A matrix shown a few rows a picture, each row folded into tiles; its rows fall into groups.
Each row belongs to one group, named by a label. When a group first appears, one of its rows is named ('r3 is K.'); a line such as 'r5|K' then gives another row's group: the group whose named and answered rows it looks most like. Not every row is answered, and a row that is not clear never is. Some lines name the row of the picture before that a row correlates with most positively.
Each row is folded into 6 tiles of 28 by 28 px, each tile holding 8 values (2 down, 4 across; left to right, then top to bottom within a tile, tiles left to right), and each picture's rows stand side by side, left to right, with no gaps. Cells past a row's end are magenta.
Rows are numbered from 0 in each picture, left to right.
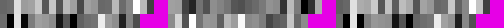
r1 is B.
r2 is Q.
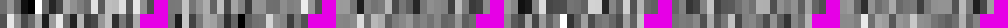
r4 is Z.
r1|Q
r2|B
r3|Z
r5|B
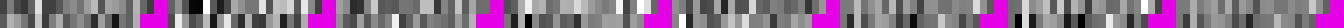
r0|Z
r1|Z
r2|Z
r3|Q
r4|B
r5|Q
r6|Q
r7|Q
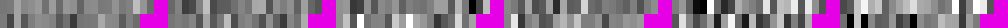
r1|Z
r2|B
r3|B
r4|Z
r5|Q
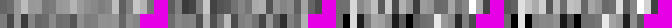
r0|Q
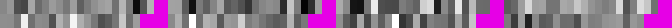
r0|B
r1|B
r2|Z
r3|Q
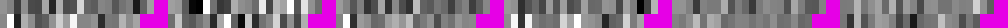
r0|B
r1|Z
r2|B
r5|Q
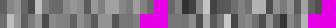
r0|Z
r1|Z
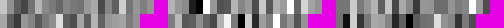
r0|Z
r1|Z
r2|Q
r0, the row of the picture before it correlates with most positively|1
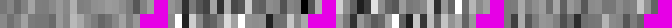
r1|B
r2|Z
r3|Q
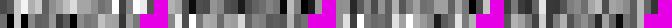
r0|Q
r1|B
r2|B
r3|Z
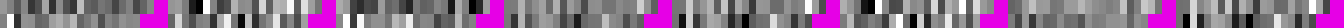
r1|Z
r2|B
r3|Q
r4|Q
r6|Q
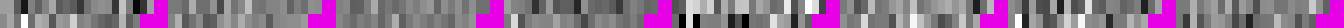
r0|B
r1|B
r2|Z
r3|B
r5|B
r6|B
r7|Q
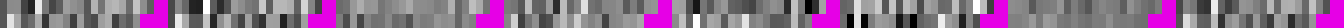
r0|Z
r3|B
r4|B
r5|Q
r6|B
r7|Z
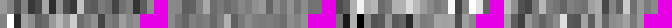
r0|B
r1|Z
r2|Q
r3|Z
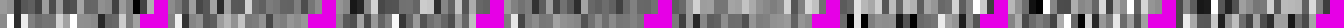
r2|Z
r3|B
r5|Q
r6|Z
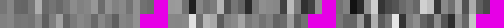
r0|Z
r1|B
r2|Z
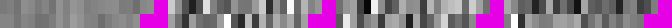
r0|B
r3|B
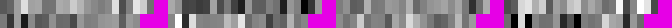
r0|Q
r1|B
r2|B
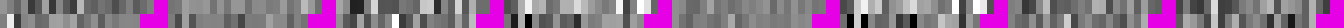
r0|B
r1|Q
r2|Z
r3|Q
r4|Z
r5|Q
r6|Z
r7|Z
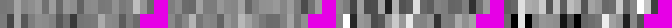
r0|Q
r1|B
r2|B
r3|Q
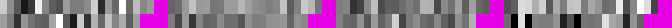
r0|Z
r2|Z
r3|Q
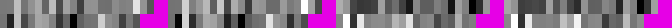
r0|Q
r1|Q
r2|B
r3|B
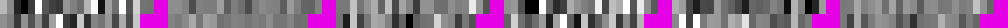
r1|B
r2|Q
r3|Z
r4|B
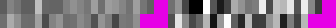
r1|Z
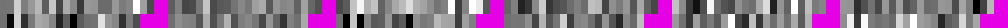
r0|Q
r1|Z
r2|Q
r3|Z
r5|B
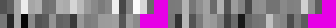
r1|Q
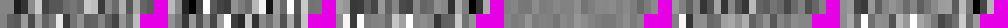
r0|Z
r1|Z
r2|B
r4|B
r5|B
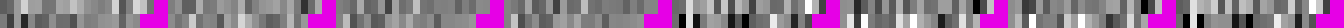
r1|B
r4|Q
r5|B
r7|Q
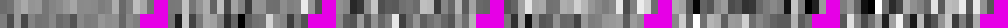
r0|Q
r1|Q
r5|Z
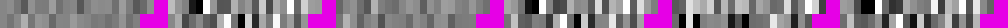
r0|B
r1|Z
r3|Z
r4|Q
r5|Z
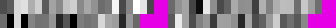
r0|Q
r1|Z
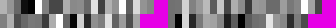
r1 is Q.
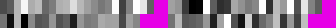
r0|Q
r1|Z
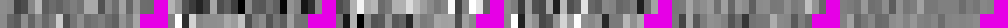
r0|Z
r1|B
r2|Q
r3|B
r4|Q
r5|B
